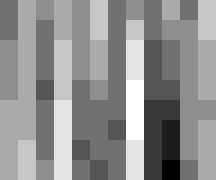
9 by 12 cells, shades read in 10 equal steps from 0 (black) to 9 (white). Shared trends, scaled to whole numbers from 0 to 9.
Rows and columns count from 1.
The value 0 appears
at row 9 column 10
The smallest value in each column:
4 6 3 6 3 3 3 5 2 0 4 5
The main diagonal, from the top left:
4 6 4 7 4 4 3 8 2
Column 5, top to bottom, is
5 5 5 5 4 4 4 3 4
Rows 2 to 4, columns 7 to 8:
4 7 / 4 8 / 4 8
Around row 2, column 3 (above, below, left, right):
5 4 6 6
